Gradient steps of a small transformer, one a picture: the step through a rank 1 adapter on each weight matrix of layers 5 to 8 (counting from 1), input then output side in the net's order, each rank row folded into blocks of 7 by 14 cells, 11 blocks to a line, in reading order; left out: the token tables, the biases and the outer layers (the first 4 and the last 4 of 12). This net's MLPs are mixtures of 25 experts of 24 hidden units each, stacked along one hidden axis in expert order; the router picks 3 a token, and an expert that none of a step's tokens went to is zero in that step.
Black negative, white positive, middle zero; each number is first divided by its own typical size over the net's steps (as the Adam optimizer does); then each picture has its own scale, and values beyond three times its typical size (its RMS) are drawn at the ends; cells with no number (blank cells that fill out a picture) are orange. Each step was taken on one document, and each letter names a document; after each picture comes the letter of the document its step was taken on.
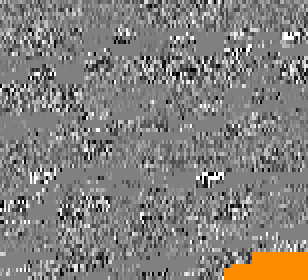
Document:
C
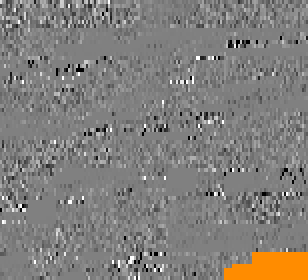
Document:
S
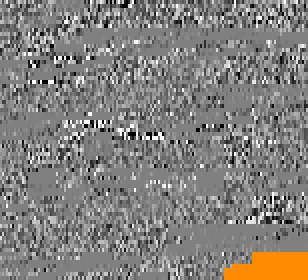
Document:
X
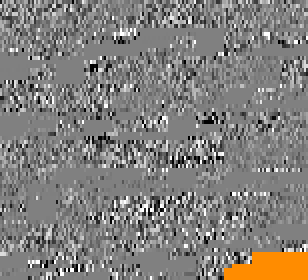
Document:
C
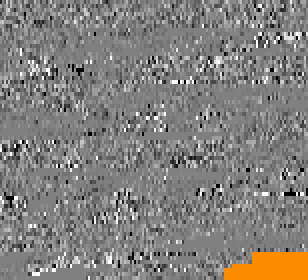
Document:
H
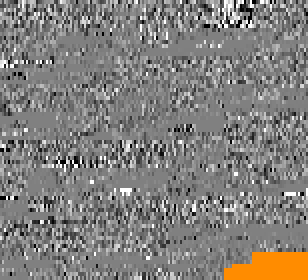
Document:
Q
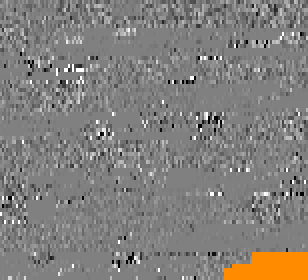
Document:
S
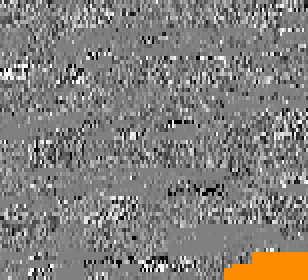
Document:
X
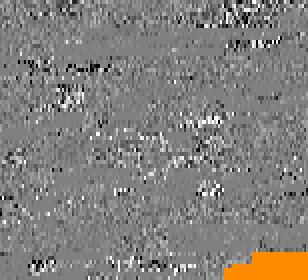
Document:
S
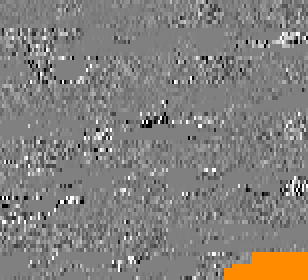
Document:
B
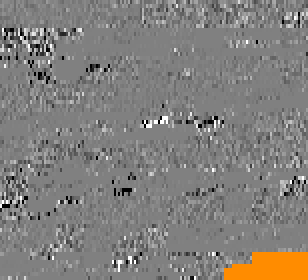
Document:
B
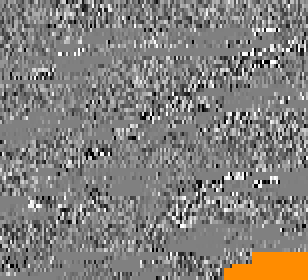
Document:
X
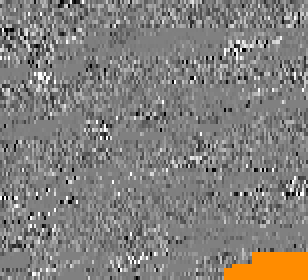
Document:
B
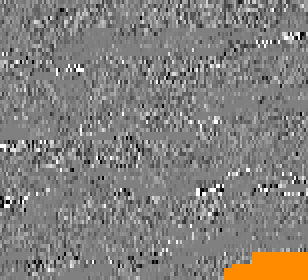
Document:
H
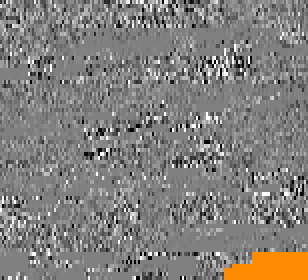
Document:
B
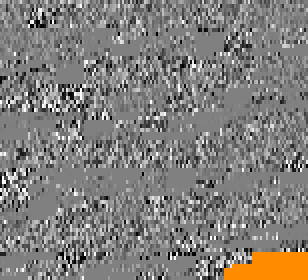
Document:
C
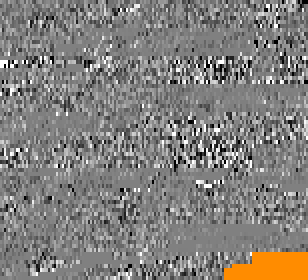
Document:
X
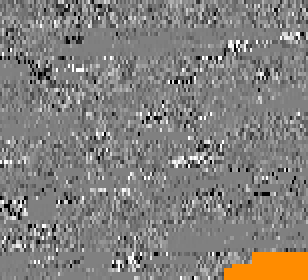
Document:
B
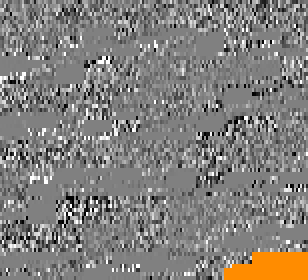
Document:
C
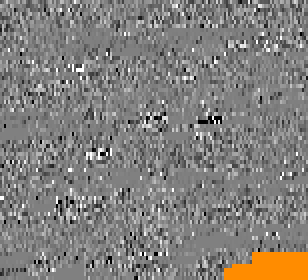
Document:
H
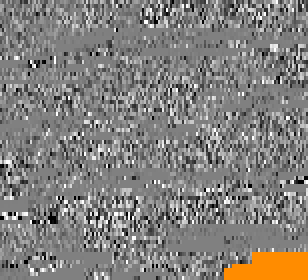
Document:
X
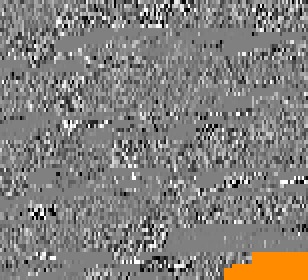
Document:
X
